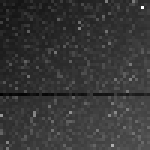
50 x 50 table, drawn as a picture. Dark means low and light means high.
Slope: up to the bottom right. Stripes: none. Ninth with the lowest average: top left. Histogram: skewed, a long tail of high values. Ninth with the highest average: bottom right. Average level on the scale: 20%. Mirror symmetry: none. Odd lines: row 32.
